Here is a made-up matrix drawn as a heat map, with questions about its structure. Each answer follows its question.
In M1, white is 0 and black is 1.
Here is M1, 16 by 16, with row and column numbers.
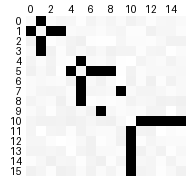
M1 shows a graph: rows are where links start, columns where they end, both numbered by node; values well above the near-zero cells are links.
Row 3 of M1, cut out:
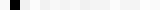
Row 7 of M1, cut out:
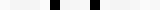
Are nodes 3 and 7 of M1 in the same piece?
no
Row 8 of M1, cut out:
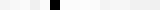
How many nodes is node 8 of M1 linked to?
1
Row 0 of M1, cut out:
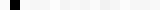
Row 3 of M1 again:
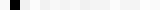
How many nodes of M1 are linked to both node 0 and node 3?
1
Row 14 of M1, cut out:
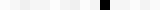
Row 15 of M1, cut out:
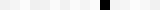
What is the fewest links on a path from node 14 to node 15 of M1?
2
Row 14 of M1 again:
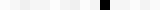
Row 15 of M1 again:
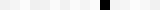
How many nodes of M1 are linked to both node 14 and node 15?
1
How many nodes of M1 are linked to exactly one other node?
12
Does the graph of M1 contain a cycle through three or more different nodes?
no
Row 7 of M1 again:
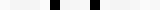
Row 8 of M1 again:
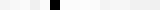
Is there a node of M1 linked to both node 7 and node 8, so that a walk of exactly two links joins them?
yes
